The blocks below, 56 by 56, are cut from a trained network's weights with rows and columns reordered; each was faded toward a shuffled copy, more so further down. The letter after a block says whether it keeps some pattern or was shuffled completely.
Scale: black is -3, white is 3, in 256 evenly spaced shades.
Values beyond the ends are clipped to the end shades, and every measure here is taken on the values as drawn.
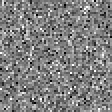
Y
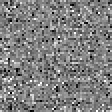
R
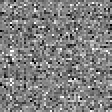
R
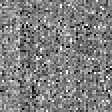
R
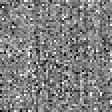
R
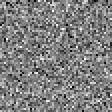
R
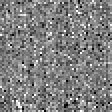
R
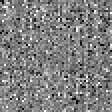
R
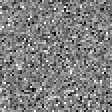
Y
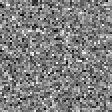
R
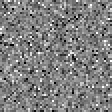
Y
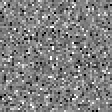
Y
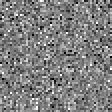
R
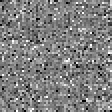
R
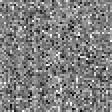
R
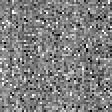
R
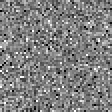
Y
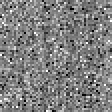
R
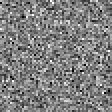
Y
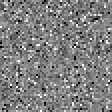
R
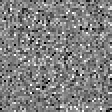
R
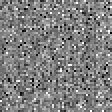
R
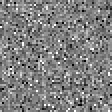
Y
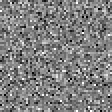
Y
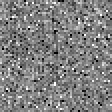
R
